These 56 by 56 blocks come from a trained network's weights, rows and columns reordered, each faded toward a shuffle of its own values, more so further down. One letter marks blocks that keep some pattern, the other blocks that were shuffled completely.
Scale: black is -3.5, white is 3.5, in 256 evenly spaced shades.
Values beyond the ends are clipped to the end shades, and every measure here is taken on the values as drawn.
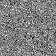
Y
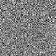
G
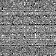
G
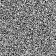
Y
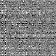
G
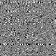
G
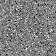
Y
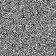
Y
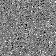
Y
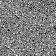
Y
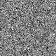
Y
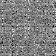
G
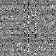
G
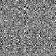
G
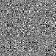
G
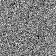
Y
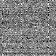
G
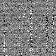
G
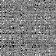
G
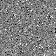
Y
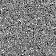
Y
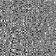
G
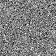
Y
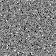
Y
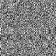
G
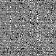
G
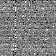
G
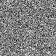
Y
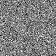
Y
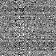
G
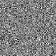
G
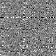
G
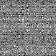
G
